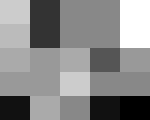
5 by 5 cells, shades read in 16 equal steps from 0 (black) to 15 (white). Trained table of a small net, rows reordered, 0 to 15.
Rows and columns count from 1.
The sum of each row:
46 45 43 46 20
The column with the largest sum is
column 5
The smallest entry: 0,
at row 5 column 5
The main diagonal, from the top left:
12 3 10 8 0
